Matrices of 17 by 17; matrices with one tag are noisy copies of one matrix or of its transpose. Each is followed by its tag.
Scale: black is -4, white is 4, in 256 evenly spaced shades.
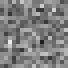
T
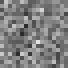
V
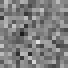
V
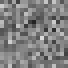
V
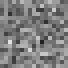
T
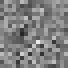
V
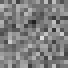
V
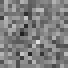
V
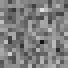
T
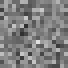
V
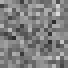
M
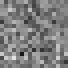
M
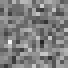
T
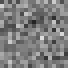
V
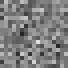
V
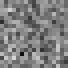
M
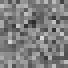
V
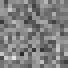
M
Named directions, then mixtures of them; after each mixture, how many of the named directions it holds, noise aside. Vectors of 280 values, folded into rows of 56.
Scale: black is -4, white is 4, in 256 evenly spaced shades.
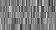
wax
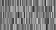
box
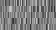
two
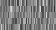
two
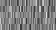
one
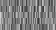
one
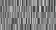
two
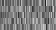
one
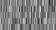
one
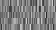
one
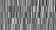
two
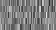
one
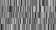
two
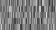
one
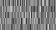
two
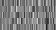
one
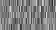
one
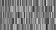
one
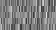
one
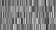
one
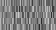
two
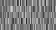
two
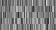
one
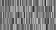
one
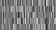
one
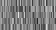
one
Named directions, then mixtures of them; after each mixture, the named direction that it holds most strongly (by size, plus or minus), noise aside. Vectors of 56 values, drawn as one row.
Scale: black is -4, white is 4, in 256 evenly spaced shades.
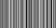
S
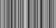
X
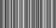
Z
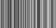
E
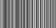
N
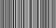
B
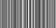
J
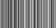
E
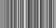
X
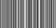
X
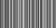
Z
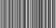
S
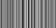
J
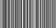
N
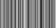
X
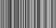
E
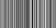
B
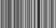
E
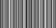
S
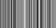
X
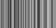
E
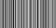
B
